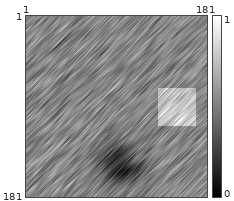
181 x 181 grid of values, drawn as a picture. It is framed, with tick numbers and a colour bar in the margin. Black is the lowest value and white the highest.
Dips: one, in the bottom middle. Ninth with the lowest average: bottom middle. Ninth with the highest average: middle right. Odd patch: higher, in the middle right. Histogram: heavy tails on both sides.
